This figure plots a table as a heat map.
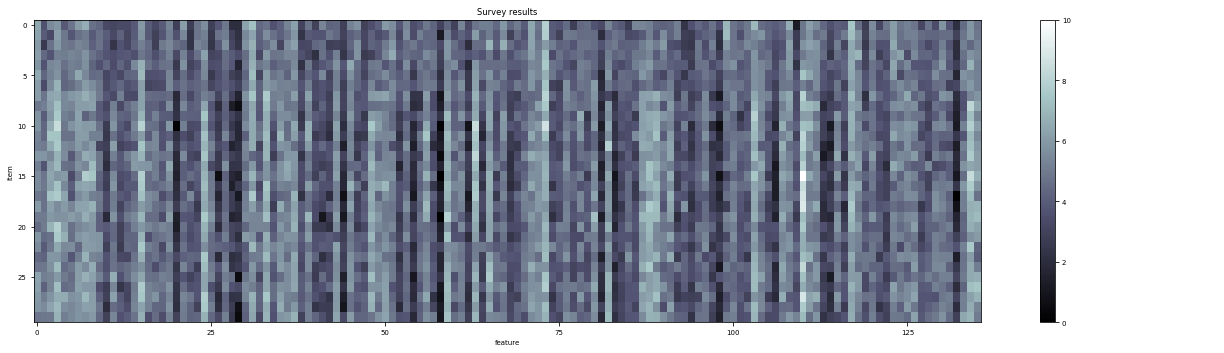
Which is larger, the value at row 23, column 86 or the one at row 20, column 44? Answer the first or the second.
the first
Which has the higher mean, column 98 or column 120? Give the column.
120
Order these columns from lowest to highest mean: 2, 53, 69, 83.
83, 69, 53, 2
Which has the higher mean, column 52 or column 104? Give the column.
104
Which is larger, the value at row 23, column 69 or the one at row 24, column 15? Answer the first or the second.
the second
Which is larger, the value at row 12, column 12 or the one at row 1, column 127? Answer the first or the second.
the second
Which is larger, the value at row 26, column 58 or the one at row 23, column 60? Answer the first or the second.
the second
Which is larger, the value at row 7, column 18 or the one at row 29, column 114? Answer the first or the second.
the first
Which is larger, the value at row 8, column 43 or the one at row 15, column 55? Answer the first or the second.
the first
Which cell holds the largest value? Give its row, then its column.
15, 110
